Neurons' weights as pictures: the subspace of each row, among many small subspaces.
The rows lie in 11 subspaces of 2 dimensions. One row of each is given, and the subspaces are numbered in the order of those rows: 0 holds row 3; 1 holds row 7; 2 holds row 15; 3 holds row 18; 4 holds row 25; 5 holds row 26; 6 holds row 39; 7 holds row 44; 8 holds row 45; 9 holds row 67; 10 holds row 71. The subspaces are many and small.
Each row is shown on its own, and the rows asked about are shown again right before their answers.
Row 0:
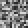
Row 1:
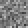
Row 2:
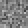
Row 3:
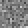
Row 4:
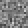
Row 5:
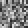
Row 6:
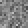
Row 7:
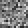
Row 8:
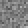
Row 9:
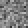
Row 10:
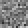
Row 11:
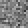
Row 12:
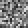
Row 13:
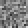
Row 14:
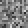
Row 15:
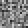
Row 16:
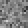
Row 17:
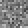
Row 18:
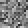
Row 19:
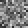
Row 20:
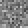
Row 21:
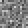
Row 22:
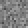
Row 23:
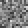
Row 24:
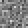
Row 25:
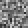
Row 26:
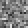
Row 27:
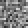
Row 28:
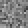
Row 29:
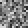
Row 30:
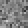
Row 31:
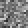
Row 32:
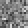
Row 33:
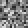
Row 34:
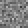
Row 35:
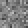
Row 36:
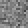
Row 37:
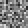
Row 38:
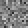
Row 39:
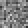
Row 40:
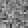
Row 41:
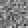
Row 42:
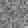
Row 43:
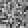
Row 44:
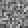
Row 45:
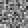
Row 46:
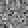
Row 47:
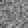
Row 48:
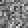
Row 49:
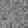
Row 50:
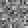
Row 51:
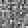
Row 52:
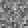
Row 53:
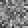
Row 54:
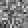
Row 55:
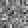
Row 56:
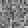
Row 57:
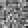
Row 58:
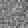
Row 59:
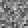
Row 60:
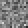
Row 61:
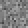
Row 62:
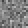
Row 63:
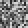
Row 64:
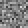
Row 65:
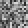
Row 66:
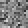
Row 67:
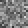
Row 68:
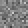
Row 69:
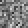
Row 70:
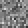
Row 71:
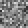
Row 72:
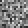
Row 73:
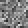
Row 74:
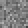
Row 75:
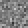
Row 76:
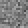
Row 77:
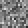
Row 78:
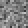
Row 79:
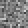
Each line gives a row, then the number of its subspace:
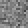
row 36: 1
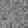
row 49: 10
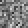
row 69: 2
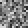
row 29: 2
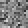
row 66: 3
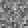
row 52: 4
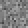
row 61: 6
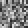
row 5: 0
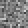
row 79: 1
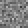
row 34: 8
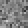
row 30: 10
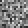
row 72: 0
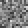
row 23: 2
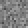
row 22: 6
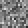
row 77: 6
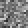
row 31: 3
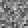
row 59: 4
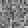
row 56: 0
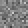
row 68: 8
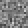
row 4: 4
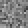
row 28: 5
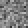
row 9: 3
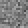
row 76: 1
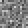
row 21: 9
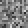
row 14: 0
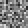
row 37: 8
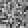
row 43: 5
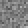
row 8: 7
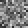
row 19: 9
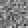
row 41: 3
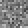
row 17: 0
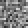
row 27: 6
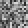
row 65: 10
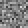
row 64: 8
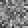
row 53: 9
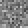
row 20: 0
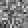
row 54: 4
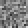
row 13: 1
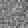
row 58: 6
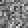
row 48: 2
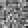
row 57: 6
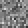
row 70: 6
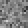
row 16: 10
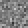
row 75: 4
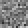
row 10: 1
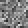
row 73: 3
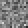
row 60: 5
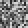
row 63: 10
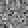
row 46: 8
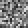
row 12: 5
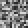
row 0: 5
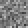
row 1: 3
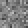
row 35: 7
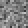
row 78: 3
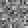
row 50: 7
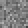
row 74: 6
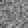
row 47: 9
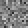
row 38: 8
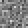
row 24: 9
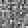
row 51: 2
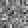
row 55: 7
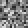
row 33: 4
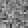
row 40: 5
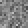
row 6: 2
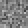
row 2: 7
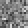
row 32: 10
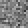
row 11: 1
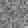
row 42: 7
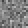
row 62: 9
